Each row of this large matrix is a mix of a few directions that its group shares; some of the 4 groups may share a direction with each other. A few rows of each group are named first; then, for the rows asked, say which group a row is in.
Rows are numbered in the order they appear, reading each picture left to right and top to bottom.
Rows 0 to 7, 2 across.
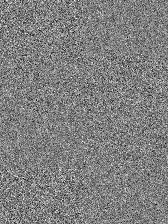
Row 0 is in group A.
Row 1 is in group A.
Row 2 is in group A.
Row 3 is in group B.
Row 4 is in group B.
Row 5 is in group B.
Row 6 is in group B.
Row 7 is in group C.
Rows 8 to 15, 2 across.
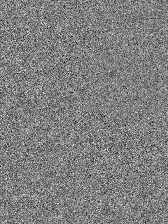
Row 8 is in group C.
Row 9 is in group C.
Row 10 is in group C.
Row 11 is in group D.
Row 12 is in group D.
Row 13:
C
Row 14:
D
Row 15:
C
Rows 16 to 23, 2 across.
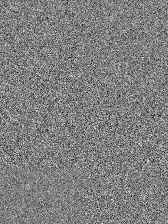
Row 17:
D
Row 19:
C
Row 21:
B
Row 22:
A
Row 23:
C
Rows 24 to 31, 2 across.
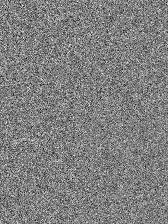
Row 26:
C
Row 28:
D
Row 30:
B
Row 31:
A
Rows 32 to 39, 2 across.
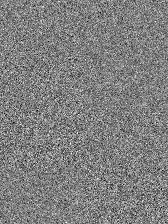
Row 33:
A
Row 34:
B
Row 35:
D
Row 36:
A
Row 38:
B
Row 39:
A
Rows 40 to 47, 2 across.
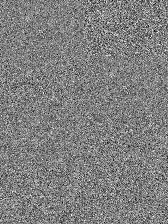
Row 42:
D
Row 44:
D
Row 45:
B
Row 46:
C
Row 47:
B
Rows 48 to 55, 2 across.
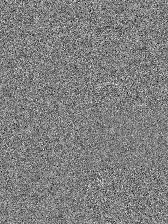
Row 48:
A
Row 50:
A
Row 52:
A
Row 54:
D
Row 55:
A
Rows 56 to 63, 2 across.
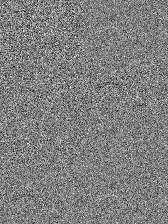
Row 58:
A
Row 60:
C
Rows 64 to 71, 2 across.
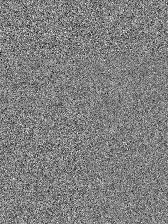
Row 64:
B
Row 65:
D
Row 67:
C
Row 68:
A
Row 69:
A
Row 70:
A
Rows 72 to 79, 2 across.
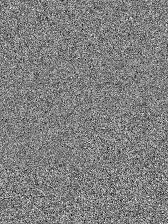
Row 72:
B
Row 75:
D
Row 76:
C
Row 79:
B
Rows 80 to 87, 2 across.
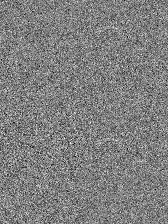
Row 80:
C
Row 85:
D
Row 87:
A
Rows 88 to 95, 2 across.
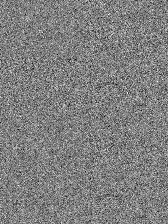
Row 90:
B
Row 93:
C
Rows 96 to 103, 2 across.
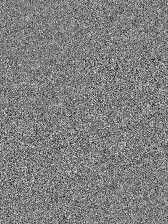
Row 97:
D
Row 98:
D
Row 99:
B
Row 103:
A
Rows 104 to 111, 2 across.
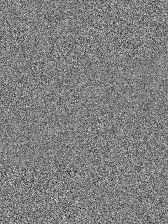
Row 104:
C
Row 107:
C
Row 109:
A
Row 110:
B
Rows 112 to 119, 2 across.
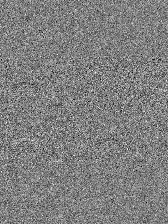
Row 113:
A
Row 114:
D
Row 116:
D
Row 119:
C
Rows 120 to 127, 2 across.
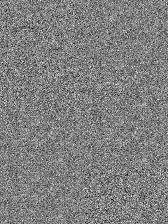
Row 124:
D
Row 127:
C
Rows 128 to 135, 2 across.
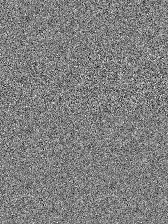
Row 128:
D
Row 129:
B
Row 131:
A
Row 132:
A
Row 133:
D
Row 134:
D
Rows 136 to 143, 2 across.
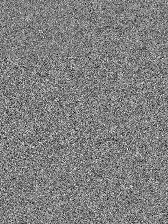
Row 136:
D
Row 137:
D
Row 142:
A
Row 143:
B
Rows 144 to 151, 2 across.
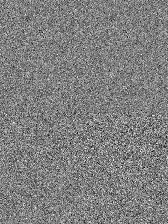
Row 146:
A
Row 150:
C
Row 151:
B
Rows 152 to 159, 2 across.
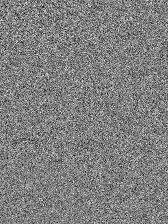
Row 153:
B
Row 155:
C
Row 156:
D
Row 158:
D
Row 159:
D
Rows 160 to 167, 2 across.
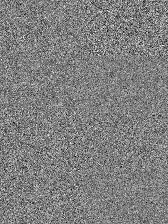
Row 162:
D
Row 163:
A
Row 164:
A
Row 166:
A
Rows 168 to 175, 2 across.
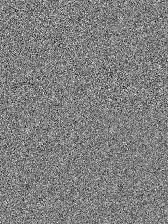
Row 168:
B
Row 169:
A
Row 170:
D
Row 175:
A
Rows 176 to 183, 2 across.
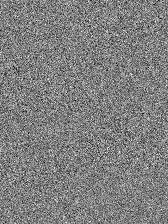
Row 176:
B
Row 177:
A
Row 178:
A
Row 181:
C
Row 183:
B
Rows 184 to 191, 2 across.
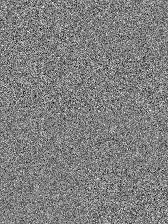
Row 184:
C
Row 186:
C
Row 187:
B
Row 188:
C
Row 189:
D
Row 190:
A
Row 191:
A
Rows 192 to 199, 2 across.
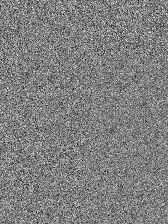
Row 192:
B
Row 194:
D
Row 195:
D
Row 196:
C
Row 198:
A
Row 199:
A
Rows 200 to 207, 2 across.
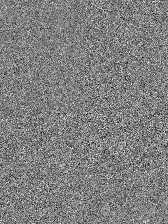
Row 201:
B
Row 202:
A
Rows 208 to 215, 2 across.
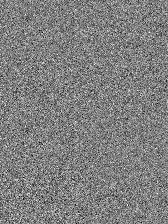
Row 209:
B
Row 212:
A
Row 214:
B
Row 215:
D
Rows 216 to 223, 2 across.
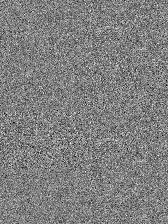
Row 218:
D
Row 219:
B
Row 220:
A
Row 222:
C
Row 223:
D
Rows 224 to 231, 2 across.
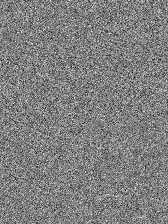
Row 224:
A
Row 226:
B
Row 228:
B
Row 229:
C
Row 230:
B
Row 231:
D
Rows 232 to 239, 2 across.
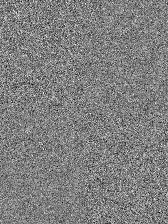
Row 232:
A
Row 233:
D
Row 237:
C
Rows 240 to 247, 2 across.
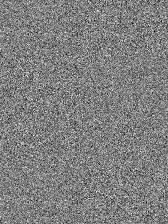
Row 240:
B
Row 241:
A
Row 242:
A
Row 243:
C
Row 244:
A
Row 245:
B
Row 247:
C
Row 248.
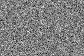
